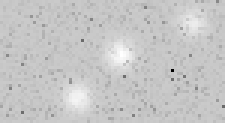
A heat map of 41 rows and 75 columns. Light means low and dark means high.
Slope: none. Stripes: none. Average level on the scale: 20%. Histogram: skewed, a long tail of high values. Dips: three. Odd rows or columns: none.
